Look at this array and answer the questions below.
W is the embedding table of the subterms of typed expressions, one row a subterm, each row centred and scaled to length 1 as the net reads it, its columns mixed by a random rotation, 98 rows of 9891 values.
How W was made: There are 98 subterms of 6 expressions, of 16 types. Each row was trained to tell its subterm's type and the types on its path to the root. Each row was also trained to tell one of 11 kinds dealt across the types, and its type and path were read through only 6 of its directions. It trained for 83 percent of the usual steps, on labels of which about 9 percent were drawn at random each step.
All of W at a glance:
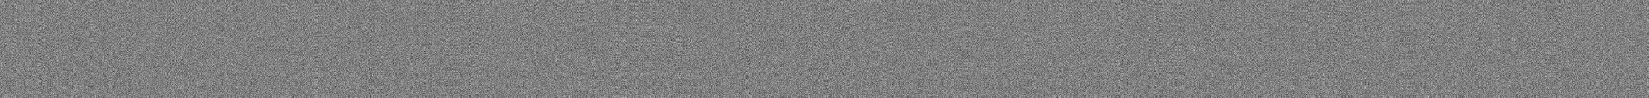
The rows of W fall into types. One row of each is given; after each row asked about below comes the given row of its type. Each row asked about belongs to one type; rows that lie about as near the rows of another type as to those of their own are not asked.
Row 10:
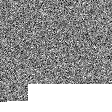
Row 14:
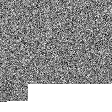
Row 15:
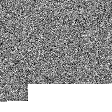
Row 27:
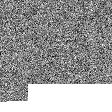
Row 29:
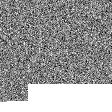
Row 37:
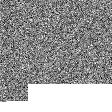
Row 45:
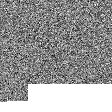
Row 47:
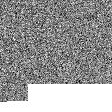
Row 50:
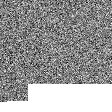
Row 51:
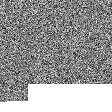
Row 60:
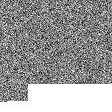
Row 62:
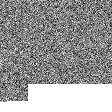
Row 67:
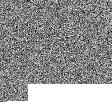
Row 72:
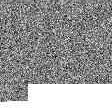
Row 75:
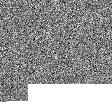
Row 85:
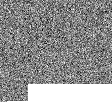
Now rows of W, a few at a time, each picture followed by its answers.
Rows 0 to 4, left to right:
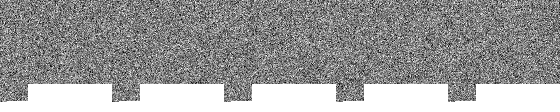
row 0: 27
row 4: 15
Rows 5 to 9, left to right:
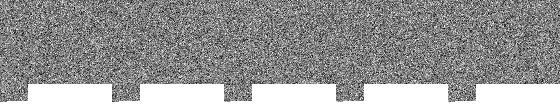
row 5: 72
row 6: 10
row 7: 15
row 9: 27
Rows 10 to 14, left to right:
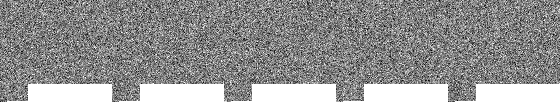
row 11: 14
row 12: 62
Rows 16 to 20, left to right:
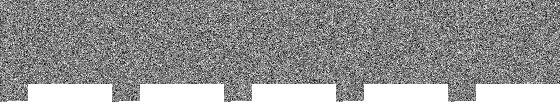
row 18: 60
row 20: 62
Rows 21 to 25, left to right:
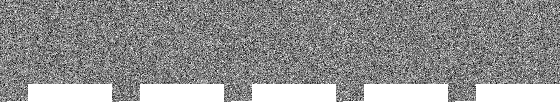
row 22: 37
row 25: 75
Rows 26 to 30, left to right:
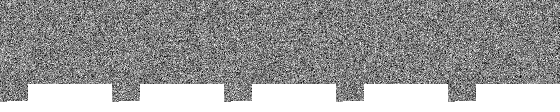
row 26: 47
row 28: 27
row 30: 47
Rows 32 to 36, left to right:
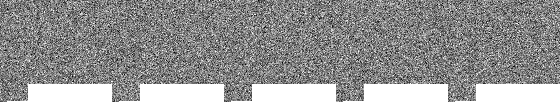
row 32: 14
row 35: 15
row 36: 67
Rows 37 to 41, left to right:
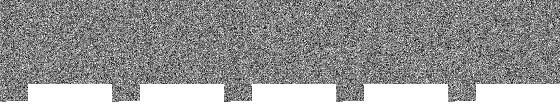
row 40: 47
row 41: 62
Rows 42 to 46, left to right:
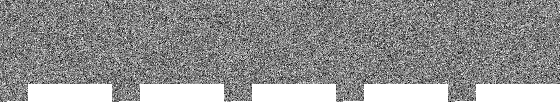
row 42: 67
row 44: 15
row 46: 50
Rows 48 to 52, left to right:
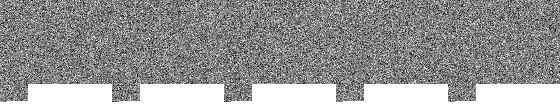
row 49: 50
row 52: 37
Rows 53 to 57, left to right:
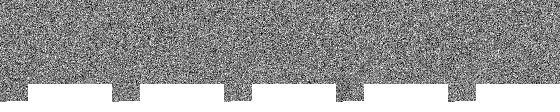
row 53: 75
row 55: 51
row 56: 75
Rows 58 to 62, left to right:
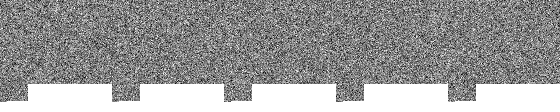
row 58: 75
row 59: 45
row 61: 10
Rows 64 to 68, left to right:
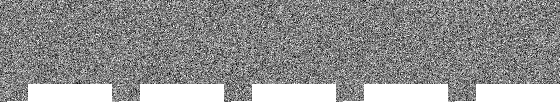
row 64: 27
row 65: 72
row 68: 62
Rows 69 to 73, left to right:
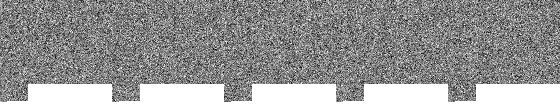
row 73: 47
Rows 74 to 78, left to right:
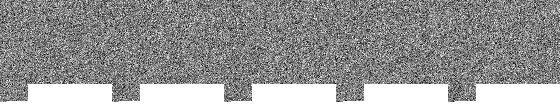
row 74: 62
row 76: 37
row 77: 10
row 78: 75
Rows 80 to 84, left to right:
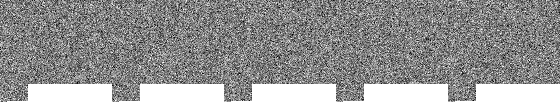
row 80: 27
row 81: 85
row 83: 51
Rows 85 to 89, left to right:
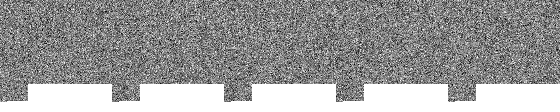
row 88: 50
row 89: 45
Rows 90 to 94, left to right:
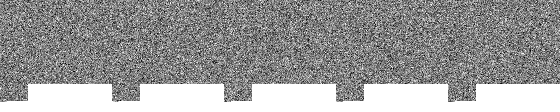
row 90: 37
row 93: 45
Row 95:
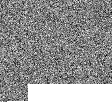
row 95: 15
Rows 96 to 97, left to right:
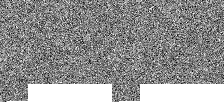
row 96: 47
